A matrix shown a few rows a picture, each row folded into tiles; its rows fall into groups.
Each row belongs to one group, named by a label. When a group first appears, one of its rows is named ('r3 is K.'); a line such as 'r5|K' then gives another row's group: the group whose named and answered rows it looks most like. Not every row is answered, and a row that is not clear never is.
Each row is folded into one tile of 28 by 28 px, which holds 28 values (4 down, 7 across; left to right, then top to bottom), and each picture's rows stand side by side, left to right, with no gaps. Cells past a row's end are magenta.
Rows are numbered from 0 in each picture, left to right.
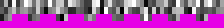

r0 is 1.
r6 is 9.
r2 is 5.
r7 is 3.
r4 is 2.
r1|9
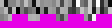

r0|2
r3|5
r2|9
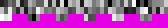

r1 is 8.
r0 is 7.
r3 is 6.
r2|5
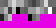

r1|8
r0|2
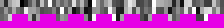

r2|2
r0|3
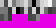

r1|2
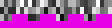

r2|6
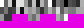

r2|7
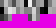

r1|9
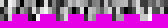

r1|8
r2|9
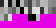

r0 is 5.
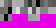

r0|6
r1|7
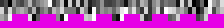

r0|7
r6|5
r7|1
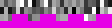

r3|7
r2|2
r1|3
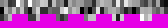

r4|5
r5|7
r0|8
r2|8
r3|1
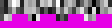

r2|3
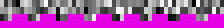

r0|9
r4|8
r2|9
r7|6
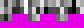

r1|2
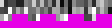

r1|5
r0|7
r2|7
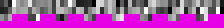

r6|1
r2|3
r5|2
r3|1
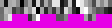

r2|9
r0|3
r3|5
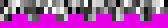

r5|6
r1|6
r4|3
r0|2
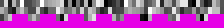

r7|8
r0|5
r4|1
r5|8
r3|3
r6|3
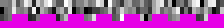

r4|8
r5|6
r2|2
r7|3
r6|9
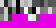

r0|9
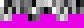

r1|9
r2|7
